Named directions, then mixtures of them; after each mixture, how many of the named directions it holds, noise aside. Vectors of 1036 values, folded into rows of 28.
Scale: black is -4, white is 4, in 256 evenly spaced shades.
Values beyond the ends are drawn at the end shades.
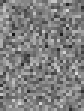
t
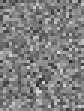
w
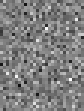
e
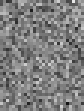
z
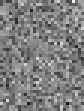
one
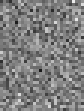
three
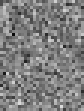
three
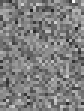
two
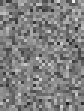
one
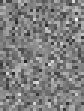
two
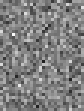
three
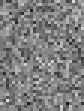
one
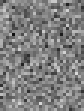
one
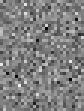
one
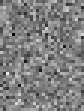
three
